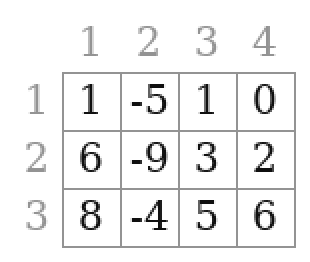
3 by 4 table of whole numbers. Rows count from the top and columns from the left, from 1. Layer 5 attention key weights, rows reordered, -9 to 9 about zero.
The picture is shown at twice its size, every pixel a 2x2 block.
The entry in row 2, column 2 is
-9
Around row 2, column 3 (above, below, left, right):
1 5 -9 2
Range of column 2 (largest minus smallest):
5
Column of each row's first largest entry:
1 1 1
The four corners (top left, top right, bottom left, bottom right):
1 0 8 6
